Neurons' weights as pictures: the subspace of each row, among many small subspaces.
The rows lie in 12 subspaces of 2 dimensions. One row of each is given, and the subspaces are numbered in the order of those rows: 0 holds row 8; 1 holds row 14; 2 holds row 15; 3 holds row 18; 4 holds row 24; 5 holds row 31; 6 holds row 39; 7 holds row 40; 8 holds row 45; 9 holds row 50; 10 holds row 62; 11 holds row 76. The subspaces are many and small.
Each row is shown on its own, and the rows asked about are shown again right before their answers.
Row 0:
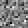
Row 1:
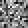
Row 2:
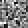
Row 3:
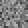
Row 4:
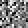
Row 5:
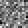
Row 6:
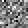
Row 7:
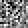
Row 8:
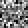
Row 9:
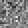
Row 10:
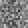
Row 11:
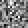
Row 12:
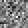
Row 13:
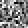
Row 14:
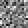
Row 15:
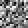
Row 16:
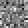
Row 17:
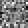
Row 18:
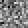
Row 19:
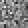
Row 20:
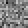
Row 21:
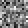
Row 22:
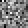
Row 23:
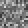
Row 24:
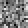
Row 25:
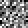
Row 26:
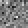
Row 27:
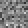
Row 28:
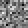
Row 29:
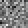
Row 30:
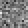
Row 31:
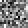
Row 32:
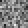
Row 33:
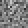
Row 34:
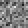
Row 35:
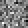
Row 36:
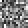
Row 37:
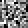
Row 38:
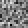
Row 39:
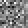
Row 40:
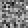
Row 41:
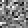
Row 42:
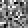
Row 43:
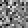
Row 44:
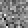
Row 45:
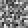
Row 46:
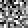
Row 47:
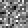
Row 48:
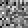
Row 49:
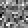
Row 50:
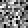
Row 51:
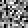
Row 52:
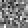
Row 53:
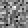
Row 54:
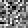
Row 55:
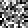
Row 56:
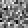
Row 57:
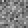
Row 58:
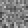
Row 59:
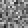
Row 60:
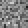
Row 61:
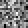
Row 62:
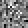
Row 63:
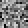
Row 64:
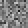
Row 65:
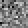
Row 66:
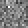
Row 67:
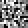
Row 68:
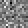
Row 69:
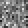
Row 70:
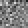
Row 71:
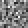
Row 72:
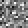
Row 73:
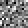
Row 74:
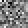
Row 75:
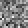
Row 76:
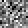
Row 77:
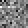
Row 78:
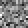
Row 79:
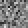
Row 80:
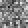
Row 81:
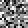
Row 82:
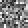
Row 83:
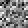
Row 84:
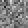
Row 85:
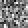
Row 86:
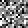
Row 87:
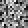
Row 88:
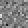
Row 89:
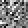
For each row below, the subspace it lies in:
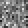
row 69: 4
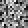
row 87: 8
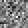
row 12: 11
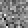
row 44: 9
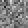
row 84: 11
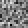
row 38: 3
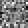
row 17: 7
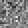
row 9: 7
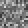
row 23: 2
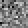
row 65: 3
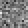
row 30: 7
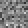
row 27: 9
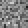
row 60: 6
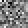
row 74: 5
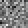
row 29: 1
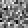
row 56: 3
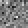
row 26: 2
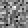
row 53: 7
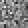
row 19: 1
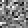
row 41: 3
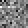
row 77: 6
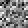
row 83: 2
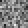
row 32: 9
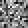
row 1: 8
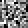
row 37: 4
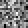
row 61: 9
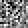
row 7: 7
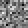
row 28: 2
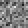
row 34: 2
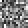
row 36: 5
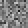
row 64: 4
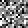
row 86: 6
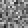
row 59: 0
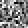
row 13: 3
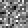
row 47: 7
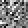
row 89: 1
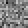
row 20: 10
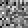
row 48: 10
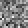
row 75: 6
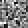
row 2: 4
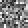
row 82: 5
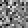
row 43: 10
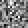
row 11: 10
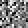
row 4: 10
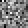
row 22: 5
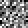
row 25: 1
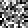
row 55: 6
